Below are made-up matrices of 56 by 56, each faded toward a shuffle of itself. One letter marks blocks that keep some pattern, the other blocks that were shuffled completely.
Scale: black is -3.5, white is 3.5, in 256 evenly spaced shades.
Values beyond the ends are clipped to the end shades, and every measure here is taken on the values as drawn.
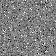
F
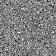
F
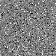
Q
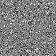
Q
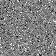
F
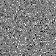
Q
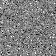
F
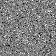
Q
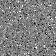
F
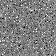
F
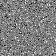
F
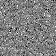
F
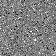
F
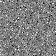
F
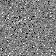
Q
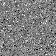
F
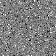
Q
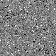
F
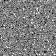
Q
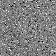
F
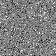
F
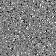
F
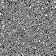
Q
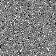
Q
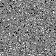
Q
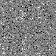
Q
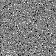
F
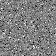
F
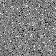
Q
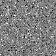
Q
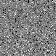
F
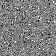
F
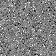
F
